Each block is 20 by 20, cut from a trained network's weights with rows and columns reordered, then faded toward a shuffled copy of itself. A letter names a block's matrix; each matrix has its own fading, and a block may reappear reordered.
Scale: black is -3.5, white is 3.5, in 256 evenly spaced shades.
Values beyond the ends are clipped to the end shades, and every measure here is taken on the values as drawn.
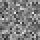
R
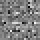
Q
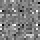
Q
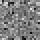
Q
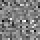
Q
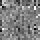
R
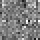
R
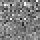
Q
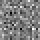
R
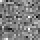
Q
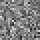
R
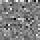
Q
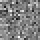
Q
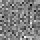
R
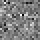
R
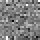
Q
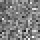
Q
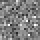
Q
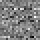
Q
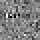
Q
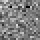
R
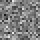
R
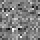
Q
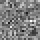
R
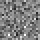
R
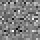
Q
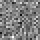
R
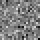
Q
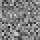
R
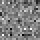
Q
